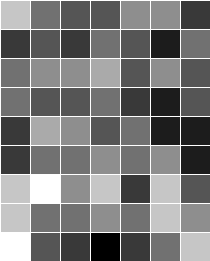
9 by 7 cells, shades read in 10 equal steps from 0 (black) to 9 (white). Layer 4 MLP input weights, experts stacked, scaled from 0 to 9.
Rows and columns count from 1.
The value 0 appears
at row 9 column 4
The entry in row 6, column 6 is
5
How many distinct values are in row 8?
3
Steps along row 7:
up down up down up down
